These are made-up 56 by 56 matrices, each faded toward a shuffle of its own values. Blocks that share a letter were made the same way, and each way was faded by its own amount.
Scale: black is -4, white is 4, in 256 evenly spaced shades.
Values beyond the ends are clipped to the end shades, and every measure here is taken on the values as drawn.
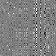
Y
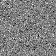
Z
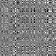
Y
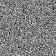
Z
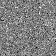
Z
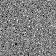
Z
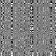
Y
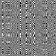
Y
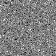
Z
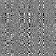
Y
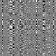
Y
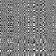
Y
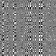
Y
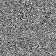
Z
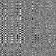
Y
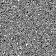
Z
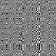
Y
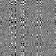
Y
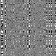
Y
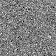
Z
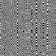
Y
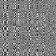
Y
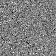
Z
